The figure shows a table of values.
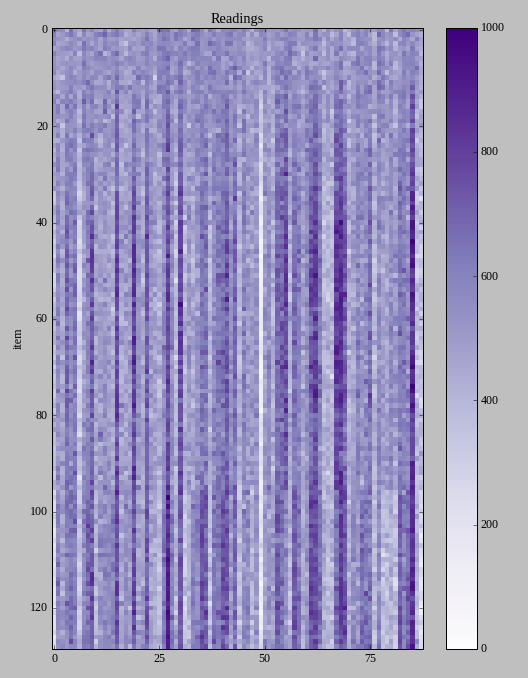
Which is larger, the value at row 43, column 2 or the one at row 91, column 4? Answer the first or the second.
the second
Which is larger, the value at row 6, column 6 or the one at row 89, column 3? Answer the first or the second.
the second
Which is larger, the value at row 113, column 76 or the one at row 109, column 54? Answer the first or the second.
the second
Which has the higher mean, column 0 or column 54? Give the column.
54
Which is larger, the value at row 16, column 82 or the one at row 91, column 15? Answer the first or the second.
the second
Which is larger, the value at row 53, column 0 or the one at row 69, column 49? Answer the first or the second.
the first
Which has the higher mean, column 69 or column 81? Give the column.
69
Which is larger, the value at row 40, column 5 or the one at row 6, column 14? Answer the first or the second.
the first
